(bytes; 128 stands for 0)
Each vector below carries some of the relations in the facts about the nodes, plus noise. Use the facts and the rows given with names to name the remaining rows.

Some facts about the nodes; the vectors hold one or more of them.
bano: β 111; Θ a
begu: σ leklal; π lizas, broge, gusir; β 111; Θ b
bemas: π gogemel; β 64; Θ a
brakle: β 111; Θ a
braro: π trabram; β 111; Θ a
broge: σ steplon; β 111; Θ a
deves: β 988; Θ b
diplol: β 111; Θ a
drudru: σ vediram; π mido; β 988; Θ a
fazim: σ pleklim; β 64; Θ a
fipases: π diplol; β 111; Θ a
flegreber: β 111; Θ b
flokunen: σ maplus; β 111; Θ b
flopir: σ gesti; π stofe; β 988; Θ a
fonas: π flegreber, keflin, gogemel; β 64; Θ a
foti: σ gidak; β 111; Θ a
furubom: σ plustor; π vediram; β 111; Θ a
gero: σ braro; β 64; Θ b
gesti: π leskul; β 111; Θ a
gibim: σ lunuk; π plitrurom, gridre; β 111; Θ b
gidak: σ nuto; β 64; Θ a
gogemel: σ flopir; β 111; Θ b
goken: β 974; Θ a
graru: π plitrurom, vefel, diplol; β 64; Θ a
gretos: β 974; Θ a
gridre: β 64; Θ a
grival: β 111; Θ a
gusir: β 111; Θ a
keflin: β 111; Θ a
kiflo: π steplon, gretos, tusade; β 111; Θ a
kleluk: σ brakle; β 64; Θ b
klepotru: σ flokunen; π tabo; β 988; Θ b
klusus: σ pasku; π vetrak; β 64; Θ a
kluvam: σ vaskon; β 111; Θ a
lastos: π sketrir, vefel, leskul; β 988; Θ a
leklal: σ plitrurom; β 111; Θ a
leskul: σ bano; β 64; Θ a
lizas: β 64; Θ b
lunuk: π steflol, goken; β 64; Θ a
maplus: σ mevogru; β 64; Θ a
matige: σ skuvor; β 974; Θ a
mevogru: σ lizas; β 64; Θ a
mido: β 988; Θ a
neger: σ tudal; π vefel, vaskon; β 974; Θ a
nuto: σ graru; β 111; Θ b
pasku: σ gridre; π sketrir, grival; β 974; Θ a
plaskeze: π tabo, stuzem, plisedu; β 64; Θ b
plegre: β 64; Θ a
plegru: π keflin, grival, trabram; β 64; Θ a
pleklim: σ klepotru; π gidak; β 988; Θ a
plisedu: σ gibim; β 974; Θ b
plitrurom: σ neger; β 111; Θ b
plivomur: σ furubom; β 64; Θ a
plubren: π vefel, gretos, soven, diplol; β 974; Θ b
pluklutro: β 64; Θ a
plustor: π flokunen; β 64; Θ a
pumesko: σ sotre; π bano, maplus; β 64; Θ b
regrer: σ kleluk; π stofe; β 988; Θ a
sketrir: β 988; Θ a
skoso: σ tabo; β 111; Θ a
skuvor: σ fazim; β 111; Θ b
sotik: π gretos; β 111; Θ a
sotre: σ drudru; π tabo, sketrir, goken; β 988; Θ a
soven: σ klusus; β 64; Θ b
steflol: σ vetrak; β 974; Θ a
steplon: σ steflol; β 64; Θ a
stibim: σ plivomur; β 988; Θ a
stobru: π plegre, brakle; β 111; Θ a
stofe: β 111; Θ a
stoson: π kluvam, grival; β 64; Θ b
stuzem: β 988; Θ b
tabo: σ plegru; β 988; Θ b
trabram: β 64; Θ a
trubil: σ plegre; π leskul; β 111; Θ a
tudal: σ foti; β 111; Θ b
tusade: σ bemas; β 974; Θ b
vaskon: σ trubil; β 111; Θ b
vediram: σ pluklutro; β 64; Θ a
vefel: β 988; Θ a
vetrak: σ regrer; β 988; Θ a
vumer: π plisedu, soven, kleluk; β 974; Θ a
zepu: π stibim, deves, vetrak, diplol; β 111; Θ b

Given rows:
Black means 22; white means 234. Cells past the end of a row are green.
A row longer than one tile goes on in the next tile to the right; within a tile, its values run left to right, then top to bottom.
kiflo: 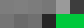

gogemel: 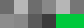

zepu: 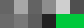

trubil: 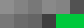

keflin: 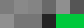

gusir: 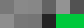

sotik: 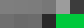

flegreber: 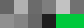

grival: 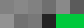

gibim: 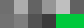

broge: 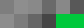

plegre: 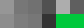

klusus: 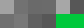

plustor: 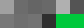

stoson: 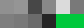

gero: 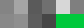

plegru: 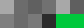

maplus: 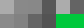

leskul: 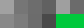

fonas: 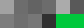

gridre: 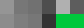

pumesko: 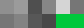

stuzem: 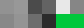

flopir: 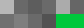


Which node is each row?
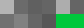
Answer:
drudru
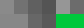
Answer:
gidak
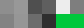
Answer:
deves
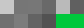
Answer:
pleklim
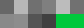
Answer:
vaskon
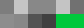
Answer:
flokunen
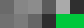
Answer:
diplol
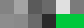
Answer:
lizas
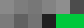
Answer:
gesti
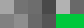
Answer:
stibim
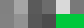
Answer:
soven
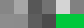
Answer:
plisedu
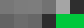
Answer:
fipases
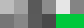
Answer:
klepotru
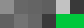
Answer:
graru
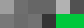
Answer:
vumer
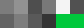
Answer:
plubren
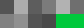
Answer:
plitrurom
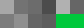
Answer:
vetrak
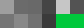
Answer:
vefel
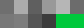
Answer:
begu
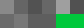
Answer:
neger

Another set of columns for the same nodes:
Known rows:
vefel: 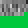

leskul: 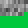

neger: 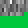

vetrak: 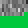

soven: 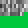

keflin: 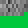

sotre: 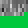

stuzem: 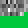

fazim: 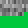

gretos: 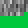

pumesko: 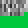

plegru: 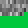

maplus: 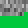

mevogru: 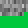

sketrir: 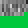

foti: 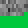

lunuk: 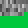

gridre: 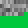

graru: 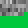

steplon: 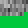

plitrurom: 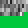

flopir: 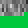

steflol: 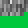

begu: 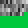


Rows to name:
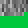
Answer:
regrer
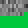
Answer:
stobru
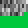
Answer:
zepu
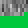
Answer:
mido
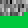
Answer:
gogemel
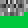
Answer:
tabo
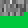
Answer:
matige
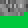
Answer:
fipases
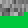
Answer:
gidak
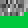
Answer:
klepotru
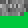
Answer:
gesti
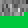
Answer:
stibim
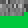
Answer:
trubil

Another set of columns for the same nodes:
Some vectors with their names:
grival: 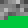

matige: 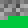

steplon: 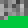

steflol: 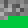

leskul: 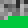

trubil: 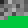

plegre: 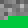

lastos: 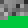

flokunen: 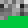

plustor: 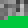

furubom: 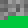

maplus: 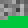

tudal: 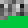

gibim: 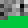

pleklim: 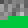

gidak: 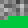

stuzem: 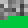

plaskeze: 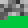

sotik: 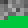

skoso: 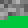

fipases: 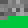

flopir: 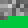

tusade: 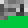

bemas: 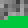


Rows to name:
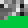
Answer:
gogemel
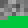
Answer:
gesti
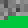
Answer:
braro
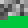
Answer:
pumesko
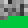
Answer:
tabo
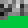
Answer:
zepu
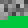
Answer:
sotre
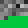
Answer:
pasku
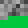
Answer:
sketrir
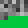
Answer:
plegru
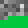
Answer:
klusus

